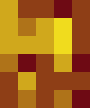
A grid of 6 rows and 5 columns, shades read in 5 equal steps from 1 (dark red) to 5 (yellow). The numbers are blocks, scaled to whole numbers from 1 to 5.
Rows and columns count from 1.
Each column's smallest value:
2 1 2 1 1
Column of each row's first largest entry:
1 4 4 4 2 2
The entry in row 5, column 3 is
2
